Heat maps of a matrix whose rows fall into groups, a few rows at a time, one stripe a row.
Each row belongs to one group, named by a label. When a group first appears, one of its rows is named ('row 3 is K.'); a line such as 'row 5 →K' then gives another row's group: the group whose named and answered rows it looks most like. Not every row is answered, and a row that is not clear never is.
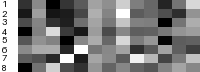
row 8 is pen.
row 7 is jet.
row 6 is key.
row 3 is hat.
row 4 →pen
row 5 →hat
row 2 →hat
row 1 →hat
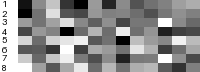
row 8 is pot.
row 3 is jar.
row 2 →pen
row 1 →pen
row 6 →jet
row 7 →jar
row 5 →jar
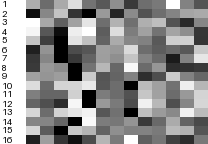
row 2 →pen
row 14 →key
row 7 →hat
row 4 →pot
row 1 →jar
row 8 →hat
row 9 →key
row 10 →jar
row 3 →pot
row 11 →jet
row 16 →hat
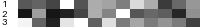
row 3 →pot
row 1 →jet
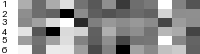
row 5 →jar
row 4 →pot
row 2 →key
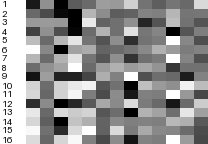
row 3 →key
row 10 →jar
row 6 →pot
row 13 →jar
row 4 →hat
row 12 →hat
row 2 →key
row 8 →jet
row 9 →hat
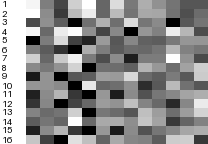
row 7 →jar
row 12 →hat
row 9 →hat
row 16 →pot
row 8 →jet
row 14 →jet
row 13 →jet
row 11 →pen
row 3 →hat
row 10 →key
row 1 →pot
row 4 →jar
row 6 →key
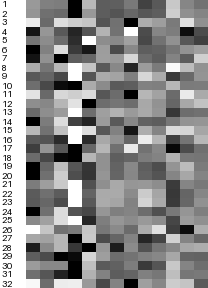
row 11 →jar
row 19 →pen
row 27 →key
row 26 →pot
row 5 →key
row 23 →jet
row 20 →pen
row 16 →jet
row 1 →key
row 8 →jar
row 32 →jar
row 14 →pen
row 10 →key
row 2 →key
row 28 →pen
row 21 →jet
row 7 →hat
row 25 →jet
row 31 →key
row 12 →jet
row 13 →jet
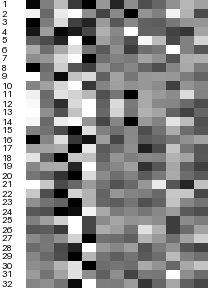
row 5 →jet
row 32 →key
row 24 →key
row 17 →key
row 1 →pen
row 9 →pot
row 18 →pot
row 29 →key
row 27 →jet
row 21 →pot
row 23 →key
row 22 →pot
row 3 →pen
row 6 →jar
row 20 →key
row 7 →jet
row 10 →jet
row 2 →jar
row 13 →pot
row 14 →jar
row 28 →key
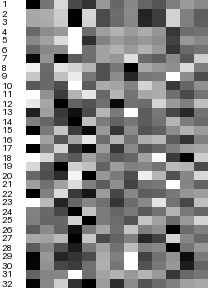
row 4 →jet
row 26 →hat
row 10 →jet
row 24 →key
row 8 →jar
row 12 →pot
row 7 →hat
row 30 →hat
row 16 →pot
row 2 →key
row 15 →pen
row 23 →pot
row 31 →jet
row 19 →pot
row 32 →pen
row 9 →jar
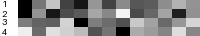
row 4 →jar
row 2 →hat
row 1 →pen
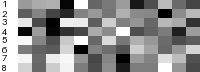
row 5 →pot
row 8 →jar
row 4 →hat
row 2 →hat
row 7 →jar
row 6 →jet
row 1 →key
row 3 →pot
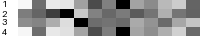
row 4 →jar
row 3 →jet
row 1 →jar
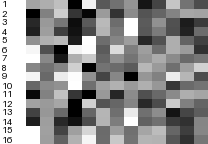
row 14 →hat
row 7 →pot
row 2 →pen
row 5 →key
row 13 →hat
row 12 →key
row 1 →key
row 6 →pot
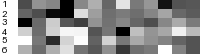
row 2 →key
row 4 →jar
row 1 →hat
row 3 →pen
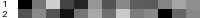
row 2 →hat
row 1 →pen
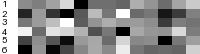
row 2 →hat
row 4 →jar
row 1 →jet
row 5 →hat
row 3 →jet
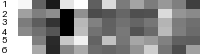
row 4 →key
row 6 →pot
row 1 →pot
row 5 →pot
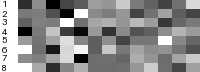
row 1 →hat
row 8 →pot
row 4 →pen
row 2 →key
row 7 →jet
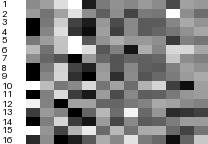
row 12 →pot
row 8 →pen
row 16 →hat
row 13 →hat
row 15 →pot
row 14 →pen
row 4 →pen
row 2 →jar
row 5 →jet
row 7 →key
